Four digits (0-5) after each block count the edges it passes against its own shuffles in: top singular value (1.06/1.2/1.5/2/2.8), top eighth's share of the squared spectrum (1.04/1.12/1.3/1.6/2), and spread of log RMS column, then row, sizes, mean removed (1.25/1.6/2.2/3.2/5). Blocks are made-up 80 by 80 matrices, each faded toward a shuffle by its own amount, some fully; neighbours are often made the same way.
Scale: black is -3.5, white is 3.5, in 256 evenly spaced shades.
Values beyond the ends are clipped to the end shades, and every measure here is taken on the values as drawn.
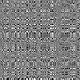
5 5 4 4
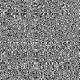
4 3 2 2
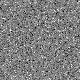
1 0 0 0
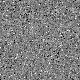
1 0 0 0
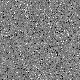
2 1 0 0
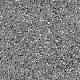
2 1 0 0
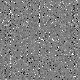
3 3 2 0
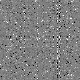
3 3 2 1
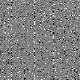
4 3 2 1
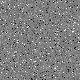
1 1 0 0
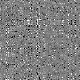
4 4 3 2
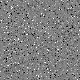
2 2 1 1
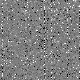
3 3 2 0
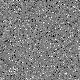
1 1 0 0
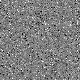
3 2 1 0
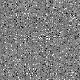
3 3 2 1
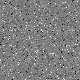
2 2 1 0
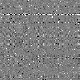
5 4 1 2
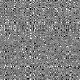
4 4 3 3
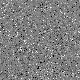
1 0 0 0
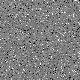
1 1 0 0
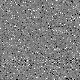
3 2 1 1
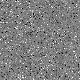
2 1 0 0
